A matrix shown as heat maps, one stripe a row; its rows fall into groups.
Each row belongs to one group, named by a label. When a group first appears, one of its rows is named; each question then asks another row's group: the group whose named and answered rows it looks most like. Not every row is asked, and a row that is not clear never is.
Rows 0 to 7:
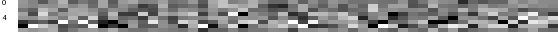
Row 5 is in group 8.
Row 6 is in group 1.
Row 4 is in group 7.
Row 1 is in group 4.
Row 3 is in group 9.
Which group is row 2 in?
4
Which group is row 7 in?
9
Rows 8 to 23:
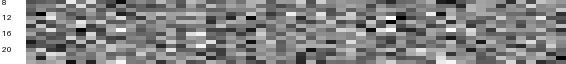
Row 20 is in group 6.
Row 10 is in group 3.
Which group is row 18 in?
1
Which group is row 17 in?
8
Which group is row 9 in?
7
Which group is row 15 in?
9
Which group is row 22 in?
9
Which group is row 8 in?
8
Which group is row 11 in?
8
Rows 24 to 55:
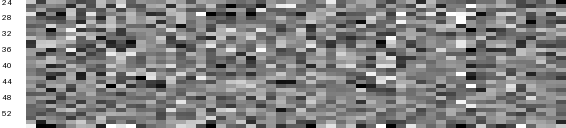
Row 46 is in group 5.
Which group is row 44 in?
4
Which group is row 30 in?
7
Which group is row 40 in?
6
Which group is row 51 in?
4
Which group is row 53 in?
1
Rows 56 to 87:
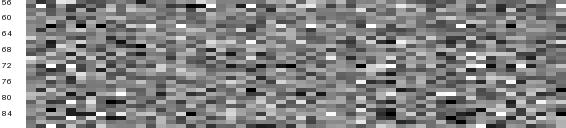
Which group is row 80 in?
3
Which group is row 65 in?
3
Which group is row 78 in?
9
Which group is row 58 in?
5
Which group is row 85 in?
8
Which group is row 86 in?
7
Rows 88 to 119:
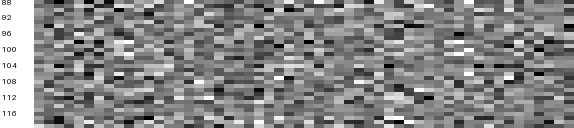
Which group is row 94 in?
9
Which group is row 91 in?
6
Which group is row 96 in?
8
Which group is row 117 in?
6
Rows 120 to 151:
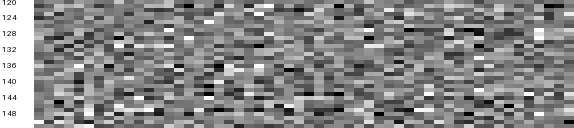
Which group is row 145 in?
5
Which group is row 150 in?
3
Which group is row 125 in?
6
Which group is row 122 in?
4
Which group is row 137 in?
4
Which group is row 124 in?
1
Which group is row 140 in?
1
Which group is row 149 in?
5
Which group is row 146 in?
5
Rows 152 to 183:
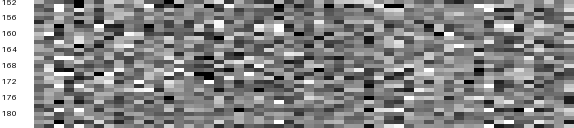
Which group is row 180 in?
8
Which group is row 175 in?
6
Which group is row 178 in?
1
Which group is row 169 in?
6
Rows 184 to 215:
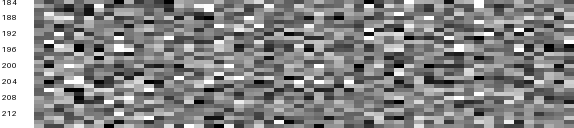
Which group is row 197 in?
8
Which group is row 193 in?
7
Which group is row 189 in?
4
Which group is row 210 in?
8
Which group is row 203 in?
4
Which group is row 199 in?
9
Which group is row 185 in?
3
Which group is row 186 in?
3
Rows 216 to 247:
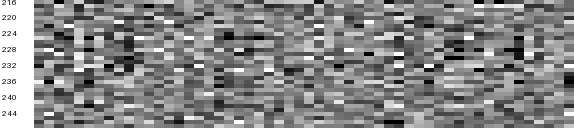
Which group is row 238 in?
5
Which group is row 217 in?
4
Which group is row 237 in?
9
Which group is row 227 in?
8
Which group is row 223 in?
8
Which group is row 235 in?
9
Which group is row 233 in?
4
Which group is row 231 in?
1
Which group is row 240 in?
8
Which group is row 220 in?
6
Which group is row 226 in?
8
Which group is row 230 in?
8
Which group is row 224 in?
6
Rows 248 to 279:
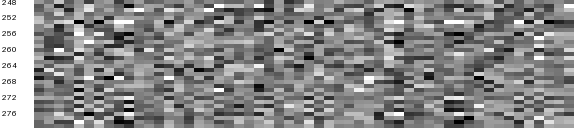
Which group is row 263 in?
6
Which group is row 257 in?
7
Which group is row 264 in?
4
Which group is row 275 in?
8
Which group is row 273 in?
8
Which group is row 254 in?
6
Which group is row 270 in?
1
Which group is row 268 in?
5
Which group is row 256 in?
8
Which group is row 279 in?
8
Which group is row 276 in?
9
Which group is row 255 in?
6
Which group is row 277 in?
7
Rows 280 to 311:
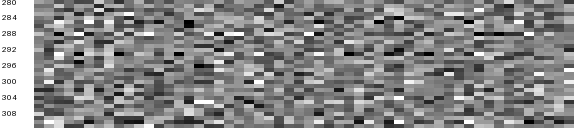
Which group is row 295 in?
1
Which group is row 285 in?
7
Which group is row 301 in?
7
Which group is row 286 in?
1
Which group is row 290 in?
6
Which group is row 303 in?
7
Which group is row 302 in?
1
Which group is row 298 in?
4
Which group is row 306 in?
1
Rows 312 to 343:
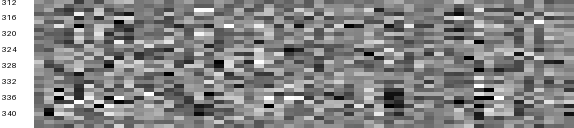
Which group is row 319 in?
8
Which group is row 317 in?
7
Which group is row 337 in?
8
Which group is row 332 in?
3
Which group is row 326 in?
7
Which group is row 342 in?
1
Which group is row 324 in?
4
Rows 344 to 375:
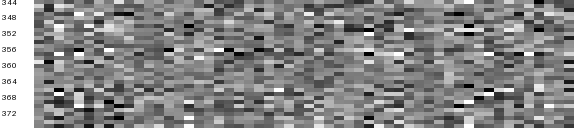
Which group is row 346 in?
9
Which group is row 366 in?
5
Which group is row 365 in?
7
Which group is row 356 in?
1
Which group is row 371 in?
9
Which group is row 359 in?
3
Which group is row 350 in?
7
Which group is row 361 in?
9
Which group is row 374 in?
1
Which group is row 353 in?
9
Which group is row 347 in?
8
